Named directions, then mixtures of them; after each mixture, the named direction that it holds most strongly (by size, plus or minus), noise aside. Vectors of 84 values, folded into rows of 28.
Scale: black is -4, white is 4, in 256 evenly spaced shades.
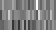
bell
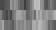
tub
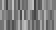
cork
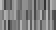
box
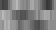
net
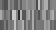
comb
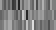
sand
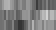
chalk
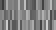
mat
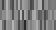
cork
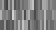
cork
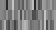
cork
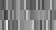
mat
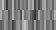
cork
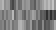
chalk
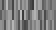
cork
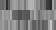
net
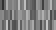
mat
